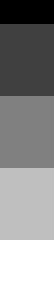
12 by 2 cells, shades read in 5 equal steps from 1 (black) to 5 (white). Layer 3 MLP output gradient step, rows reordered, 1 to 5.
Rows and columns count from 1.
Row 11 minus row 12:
0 0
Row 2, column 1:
2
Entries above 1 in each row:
0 2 2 2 2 2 2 2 2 2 2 2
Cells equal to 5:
4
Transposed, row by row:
1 2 2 2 3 3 3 4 4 4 5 5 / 1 2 2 2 3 3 3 4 4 4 5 5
